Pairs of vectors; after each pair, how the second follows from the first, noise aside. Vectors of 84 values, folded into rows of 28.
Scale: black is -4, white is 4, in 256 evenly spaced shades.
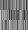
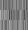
shrunk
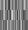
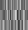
reversed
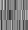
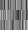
reversed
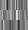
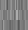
shrunk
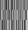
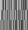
reversed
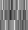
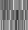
reversed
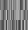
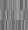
shrunk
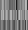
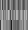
reversed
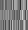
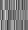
reversed
